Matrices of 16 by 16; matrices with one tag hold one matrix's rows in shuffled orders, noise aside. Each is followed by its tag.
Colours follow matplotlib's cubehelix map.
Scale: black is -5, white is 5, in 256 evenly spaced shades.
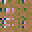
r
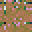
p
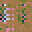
r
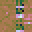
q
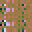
r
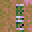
q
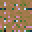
p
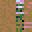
q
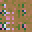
r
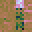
q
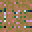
p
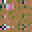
r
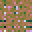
p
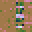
q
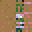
q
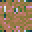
p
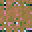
p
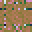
p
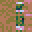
q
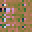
r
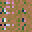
r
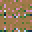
p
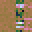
q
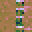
q
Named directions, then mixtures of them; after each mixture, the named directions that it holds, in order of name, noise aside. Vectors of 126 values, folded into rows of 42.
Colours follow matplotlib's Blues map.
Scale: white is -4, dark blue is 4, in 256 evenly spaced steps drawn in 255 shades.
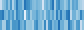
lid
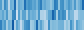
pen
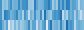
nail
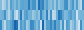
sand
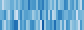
sand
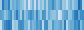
nail, pen, sand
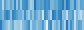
nail, pen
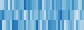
lid, pen, sand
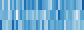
pen, sand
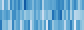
lid, nail, pen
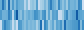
pen, sand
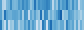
nail, sand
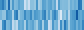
lid, pen, sand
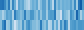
lid, sand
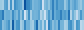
lid, pen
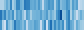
lid, nail, sand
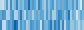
lid, sand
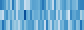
lid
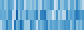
pen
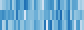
lid, nail
